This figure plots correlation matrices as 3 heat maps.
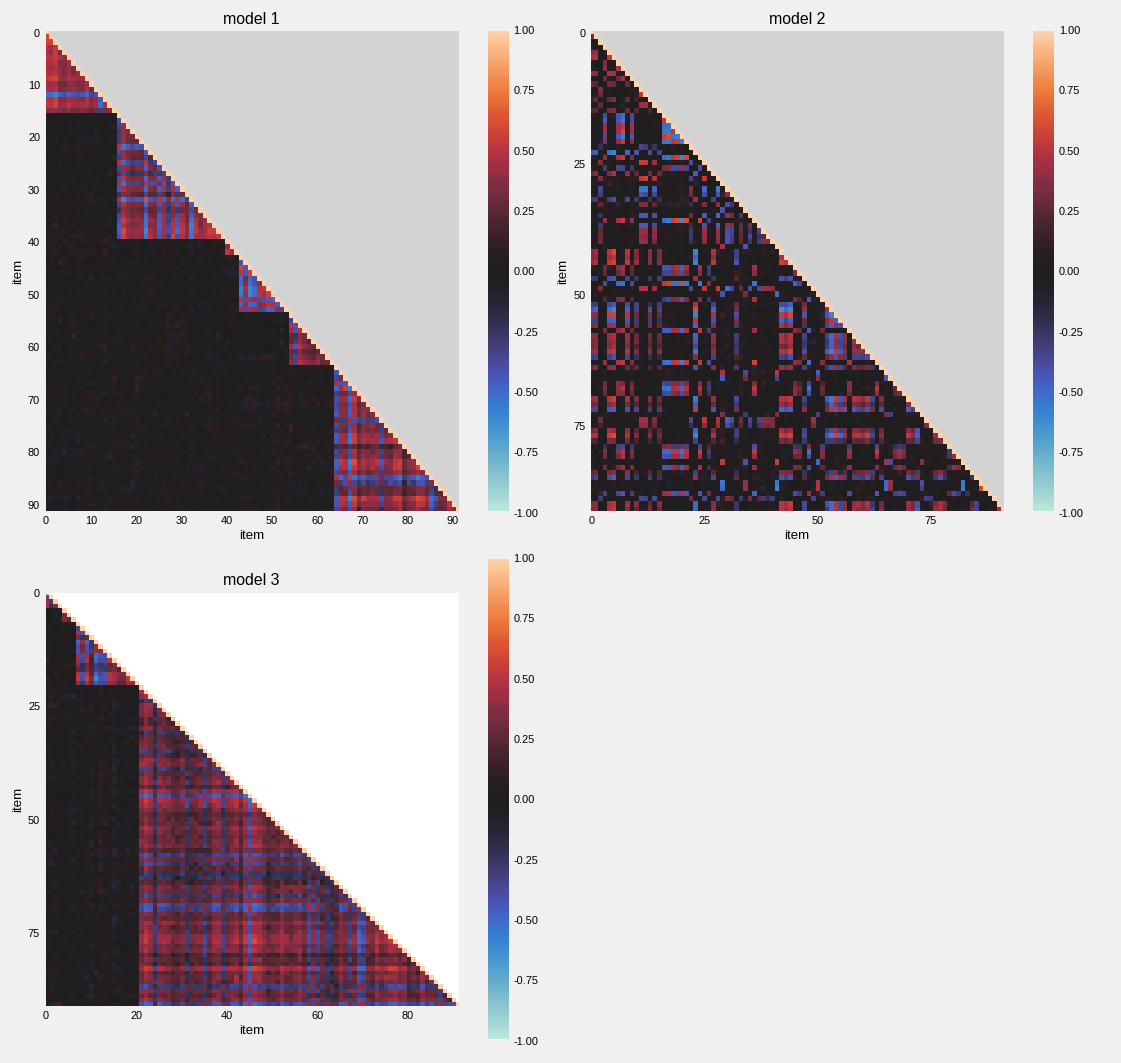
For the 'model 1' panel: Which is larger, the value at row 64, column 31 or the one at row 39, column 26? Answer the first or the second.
the second
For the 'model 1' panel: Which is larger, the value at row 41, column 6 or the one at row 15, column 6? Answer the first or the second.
the second
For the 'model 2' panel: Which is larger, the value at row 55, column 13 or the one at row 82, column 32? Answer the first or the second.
the second
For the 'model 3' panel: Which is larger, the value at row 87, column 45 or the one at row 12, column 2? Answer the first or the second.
the first
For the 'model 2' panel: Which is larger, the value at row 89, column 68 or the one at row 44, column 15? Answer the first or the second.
the second
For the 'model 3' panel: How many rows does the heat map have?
92
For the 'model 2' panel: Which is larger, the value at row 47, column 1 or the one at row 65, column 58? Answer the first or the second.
the second
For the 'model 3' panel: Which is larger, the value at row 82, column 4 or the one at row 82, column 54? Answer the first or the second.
the second
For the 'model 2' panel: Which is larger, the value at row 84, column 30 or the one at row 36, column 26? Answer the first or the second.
the first
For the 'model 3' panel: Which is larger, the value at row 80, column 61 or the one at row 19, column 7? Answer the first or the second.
the second
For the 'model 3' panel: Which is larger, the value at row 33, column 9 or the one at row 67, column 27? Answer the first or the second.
the first
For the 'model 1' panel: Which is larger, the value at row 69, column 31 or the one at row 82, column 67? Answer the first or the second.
the first
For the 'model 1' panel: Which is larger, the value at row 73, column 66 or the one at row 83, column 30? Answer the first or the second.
the first
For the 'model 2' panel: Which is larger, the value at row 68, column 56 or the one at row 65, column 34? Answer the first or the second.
the first
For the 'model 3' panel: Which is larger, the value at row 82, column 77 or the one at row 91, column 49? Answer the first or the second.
the first
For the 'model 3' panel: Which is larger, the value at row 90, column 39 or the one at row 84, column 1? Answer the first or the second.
the second
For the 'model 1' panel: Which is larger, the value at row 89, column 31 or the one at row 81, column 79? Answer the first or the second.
the second
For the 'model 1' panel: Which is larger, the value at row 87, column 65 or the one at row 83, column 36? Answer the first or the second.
the first
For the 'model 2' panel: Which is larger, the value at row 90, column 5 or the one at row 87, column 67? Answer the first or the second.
the first
